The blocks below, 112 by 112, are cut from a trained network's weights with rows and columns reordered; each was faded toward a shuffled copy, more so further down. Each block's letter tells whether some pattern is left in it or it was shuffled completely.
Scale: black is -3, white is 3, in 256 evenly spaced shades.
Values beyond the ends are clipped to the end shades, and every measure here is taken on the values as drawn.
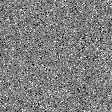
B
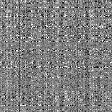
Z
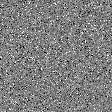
B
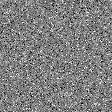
B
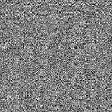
Z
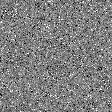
B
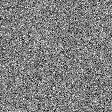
B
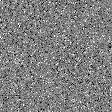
B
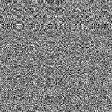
Z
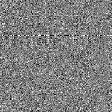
Z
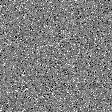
B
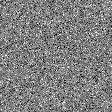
B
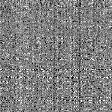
Z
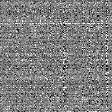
Z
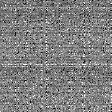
Z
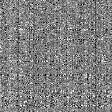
Z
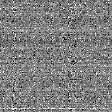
Z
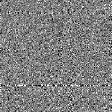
Z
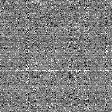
Z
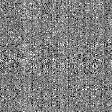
Z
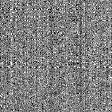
Z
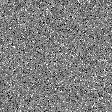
B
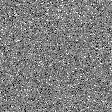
B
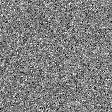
B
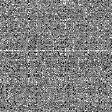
Z
